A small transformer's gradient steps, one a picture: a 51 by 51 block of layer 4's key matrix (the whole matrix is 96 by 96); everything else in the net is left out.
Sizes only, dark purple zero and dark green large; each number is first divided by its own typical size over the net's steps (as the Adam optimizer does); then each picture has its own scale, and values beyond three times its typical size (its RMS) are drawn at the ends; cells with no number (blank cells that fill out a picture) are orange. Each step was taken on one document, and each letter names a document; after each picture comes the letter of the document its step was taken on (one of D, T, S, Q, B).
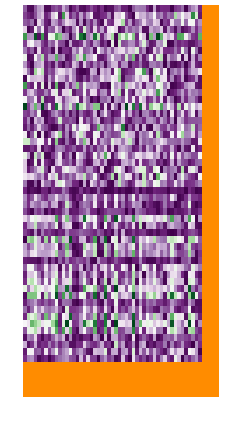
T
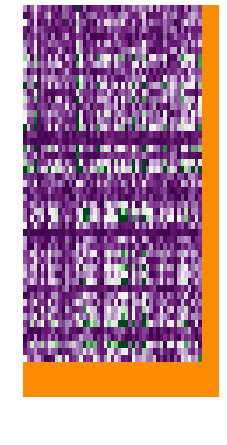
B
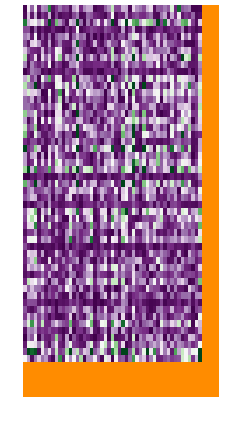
B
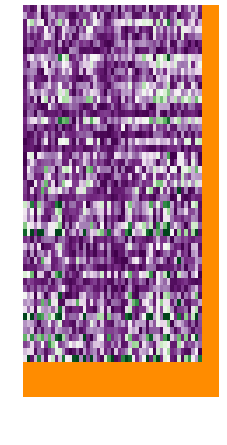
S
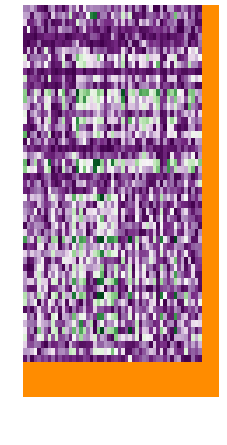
S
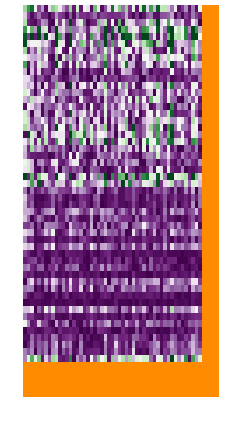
T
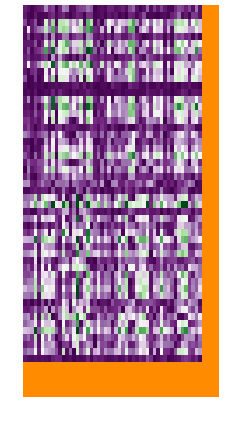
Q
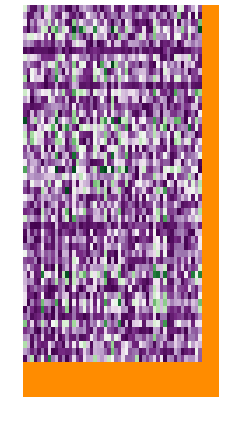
S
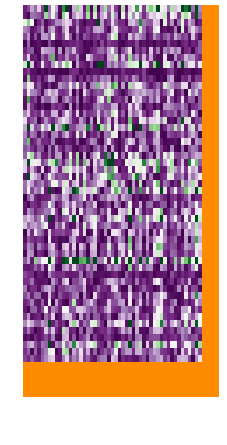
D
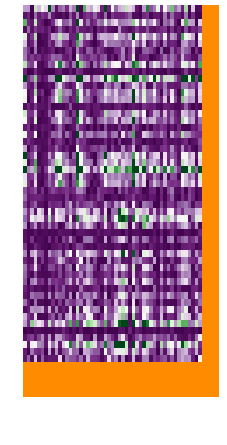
B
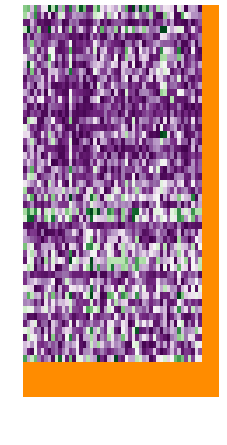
T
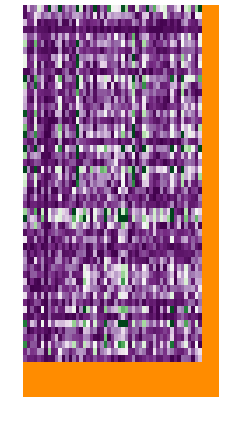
B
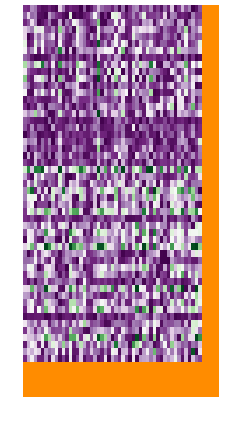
T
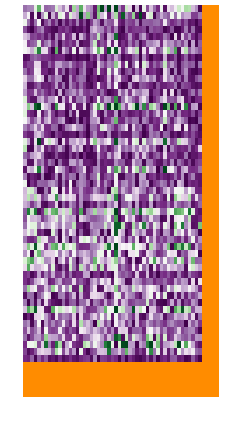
T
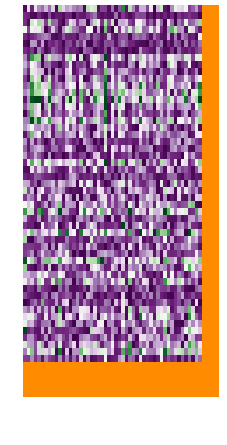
S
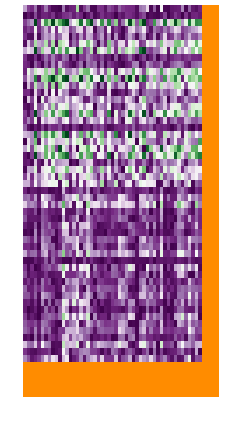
Q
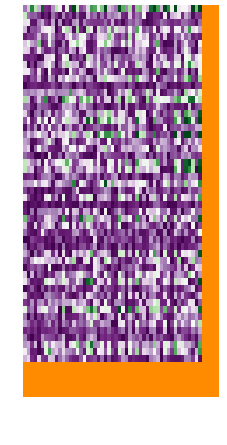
S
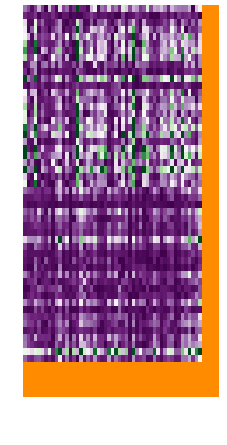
B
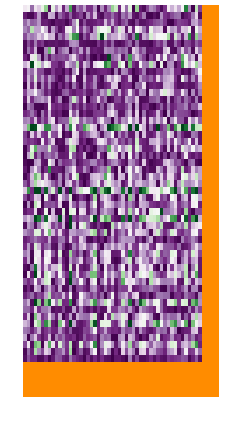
D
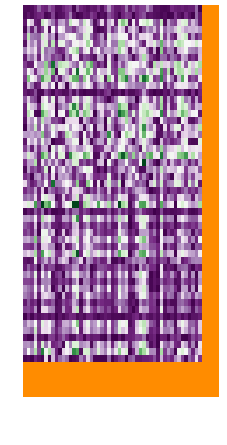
Q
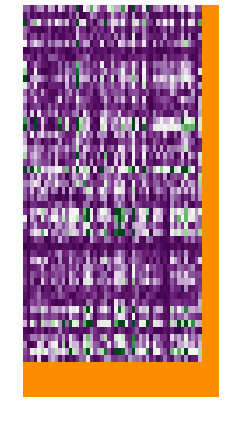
B
